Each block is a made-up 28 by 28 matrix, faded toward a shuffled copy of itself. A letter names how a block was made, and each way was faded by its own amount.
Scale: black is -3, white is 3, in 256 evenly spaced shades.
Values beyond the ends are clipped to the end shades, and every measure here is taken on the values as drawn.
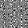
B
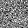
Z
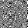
B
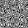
B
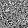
Z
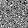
Z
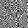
B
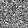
Z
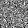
Z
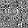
B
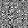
B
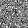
Z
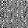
B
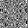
B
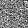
Z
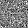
Z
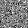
Z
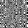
B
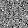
Z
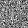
Z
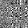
B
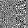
B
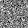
Z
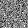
Z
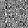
B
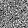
Z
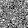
Z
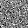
Z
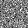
Z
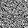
Z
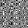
B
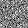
Z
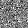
Z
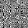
B
